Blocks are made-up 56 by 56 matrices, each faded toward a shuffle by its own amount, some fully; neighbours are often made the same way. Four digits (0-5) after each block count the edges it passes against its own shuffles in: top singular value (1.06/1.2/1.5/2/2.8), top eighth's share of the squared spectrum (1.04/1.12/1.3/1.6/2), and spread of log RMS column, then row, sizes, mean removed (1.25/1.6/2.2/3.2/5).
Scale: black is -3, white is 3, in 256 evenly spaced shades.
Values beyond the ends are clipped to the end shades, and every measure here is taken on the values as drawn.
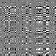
5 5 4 4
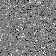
2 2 0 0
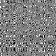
4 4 2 2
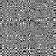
5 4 3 3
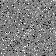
0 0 0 0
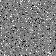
1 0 0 0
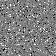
0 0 0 0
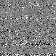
2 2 0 3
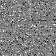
0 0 0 0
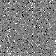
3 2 1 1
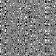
4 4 3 1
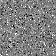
2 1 0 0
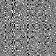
4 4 2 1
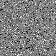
2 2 0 1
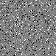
3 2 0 1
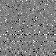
4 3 1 2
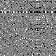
4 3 1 2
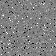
2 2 0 1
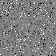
3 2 0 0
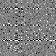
4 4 2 3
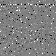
3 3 1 1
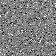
0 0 0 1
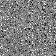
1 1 2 0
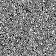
0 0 0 0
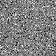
3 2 0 1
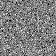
0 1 0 0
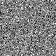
1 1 0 0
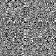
4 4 2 2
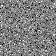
0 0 0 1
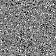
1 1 2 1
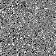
1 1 2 1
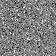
0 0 0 0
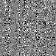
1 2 3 2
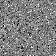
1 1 1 0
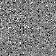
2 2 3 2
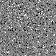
0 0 0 0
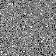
0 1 2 2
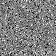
0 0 0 0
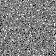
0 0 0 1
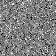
0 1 0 0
